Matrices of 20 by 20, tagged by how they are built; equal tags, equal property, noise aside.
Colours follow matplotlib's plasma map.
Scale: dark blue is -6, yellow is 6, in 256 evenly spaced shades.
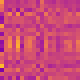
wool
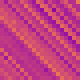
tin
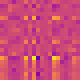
wool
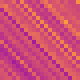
tin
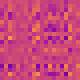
wool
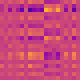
wool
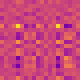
wool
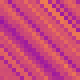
tin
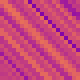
tin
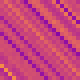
tin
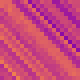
tin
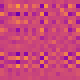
wool
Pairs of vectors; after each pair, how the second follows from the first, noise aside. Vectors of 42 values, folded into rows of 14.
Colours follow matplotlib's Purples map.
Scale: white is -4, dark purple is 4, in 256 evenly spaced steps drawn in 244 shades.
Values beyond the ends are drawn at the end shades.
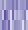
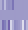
partly zeroed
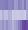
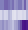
scaled up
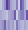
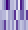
scaled up
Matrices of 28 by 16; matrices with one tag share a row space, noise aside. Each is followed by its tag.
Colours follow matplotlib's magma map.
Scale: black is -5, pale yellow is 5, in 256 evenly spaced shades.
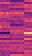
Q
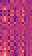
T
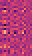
T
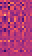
T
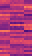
Q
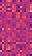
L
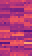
Q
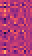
T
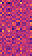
L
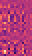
T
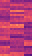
Q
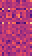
L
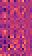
T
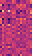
L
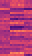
Q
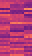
Q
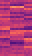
Q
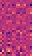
L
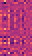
T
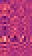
T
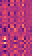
T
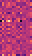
L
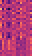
L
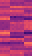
Q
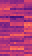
Q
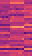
Q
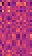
L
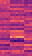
Q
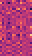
L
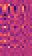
T
